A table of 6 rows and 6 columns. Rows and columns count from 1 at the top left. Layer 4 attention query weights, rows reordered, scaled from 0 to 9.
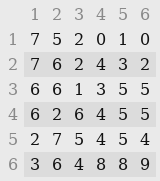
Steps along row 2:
down down up down down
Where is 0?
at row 1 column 4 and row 1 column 6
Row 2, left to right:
7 6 2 4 3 2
